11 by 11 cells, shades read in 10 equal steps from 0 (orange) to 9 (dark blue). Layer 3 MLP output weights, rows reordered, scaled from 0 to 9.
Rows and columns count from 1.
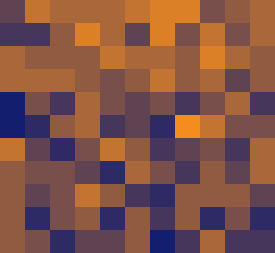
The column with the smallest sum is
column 4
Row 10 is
4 8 5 4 8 4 7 4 8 5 8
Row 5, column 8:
7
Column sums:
55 59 56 41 53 49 56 49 42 55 53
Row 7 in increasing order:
2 2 3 4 5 5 6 6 7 7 8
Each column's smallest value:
2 2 3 1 2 2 1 0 1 3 3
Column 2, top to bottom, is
2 7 4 3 5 8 6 5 6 8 5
